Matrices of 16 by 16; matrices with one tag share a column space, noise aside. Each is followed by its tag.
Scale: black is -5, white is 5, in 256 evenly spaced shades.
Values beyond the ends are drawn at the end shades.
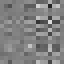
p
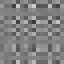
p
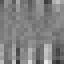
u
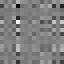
p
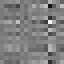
p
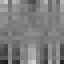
u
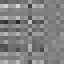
p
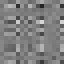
p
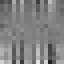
u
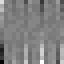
u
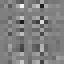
p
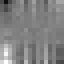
u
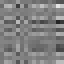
p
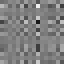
p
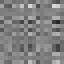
p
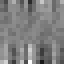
u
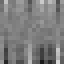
u
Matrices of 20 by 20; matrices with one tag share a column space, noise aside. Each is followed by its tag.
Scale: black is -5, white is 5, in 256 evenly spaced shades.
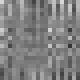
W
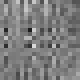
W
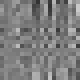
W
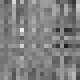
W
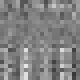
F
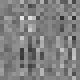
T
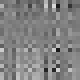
F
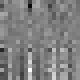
F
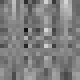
W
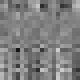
F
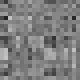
T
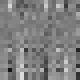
F
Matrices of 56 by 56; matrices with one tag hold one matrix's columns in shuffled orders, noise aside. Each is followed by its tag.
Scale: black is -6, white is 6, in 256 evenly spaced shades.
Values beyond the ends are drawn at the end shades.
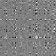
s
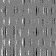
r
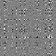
s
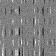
r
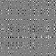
s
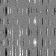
r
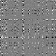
s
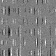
r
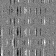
r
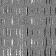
r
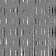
r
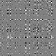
s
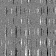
r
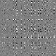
s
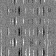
r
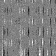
r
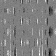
r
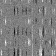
r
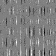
r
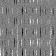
r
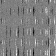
r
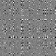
s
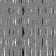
r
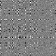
s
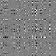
s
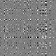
s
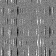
r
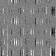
r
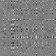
s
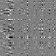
s
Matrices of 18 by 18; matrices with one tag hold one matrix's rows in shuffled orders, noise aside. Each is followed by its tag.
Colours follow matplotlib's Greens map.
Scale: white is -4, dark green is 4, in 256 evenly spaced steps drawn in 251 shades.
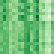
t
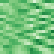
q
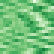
q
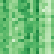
t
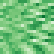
q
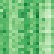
t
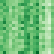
t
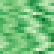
q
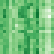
t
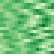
q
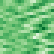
q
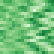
q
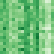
t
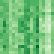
t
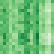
t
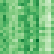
t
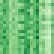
t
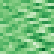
q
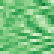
q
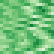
q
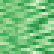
q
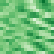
q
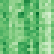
t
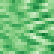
q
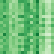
t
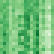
t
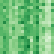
t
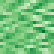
q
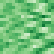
q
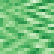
q
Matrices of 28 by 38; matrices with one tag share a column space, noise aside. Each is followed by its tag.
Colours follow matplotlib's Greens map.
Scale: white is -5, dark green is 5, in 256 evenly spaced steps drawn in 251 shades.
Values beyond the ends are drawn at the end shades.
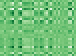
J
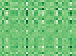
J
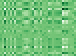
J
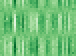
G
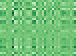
J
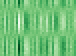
G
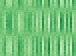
G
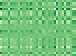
J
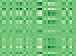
J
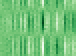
G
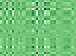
J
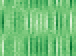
G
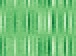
G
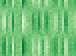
G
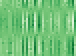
G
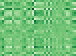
J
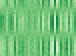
G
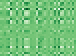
J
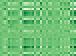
J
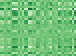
J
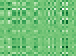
J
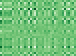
J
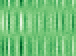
G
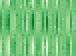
G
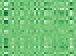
J
